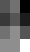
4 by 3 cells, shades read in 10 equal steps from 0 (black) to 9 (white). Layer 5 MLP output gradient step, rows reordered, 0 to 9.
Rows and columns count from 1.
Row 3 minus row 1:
1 1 3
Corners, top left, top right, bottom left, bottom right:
3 0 5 9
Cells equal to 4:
2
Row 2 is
2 3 1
